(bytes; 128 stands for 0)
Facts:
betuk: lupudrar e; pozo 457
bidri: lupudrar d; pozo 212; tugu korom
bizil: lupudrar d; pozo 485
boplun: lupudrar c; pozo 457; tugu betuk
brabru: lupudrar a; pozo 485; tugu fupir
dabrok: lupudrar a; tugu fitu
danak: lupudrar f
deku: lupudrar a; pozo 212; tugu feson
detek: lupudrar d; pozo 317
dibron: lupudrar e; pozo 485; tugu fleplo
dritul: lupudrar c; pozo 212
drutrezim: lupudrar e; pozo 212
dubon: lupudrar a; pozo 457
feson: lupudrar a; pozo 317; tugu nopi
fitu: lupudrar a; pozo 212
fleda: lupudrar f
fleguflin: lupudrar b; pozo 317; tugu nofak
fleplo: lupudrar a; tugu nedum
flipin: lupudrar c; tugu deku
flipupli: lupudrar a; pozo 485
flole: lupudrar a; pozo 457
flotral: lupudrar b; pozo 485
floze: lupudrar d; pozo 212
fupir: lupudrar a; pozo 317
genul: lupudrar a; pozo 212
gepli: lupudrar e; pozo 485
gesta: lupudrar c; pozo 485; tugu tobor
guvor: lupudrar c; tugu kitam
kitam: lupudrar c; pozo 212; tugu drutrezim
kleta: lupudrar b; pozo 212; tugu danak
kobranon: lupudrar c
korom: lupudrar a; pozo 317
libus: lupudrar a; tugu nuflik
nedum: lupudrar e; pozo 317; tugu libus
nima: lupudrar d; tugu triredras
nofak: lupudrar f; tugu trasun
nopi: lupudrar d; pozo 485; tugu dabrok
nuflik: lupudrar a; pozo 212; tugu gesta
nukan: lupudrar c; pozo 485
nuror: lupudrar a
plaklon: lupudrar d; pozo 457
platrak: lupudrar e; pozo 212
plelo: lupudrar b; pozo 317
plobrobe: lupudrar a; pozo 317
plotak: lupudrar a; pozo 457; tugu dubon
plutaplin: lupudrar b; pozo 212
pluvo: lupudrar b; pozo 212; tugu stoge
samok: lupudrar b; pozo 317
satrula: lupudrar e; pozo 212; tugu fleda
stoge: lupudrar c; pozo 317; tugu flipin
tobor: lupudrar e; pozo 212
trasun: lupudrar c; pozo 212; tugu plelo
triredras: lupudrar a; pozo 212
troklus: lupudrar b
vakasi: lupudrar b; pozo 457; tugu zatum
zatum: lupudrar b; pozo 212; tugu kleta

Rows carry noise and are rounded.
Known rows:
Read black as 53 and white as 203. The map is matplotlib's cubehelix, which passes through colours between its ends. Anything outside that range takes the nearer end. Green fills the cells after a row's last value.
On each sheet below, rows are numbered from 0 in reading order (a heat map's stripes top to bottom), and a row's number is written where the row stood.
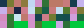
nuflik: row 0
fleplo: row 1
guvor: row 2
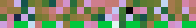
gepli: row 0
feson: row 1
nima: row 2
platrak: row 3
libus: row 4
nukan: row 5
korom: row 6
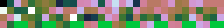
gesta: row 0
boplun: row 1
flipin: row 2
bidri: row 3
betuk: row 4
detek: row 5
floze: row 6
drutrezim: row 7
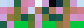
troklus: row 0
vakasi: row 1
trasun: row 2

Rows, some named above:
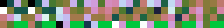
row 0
gesta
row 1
gesta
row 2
flotral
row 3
plutaplin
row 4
nedum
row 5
nedum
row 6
fleplo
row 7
nuror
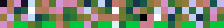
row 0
dibron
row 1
flole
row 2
dubon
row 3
brabru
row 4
dabrok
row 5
stoge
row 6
nukan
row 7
guvor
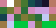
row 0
zatum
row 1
deku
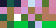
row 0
flipin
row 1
plutaplin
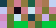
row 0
nuflik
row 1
nofak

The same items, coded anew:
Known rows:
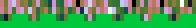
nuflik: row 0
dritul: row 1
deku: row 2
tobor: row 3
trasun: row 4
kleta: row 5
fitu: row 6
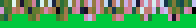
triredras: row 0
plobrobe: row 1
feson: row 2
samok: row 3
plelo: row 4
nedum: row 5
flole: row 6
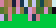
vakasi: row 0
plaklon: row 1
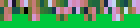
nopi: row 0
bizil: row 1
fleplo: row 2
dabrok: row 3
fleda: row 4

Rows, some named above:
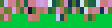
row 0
plutaplin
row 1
fleguflin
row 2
boplun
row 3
fleplo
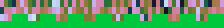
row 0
troklus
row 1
guvor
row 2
nofak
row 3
pluvo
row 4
dibron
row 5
vakasi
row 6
gesta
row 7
betuk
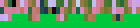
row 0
troklus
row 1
nopi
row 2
stoge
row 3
pluvo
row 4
libus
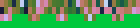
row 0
flotral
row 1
pluvo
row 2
nukan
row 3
dibron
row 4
nuror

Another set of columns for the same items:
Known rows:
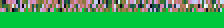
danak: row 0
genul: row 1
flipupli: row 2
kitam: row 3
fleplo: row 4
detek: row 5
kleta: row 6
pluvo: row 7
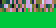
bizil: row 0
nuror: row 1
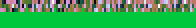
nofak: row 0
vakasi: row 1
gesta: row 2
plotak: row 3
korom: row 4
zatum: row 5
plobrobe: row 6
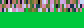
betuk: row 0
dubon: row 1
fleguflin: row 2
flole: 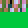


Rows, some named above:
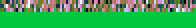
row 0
nopi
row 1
deku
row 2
vakasi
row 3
nukan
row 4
nuflik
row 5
fleplo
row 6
dibron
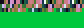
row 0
gesta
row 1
stoge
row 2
stoge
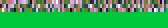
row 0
troklus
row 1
flotral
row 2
dabrok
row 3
nopi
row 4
nopi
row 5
nedum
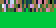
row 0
guvor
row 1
nukan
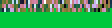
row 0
boplun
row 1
feson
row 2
libus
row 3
flipin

